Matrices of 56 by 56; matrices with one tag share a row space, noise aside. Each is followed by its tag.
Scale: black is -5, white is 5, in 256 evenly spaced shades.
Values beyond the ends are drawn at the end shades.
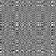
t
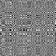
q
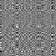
t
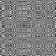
q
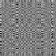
t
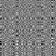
t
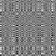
t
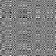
q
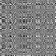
q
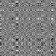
t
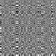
t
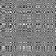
q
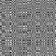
q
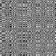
q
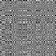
q
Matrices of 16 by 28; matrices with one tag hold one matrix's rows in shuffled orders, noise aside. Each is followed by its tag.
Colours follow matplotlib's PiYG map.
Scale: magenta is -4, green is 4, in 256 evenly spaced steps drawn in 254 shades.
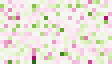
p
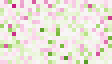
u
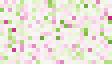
u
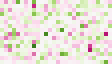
p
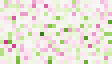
u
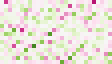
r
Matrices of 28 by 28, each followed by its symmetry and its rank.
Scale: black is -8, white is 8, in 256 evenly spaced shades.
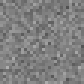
antisymmetric, full rank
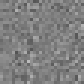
neither, rank five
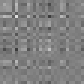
symmetric, rank two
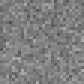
neither, full rank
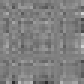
antisymmetric, rank two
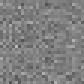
neither, rank five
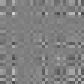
symmetric, rank two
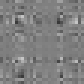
antisymmetric, rank two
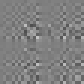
symmetric, rank two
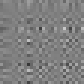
antisymmetric, rank two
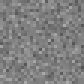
antisymmetric, full rank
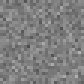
neither, full rank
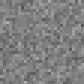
antisymmetric, full rank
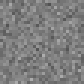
neither, full rank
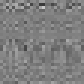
neither, rank three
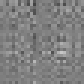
neither, rank three
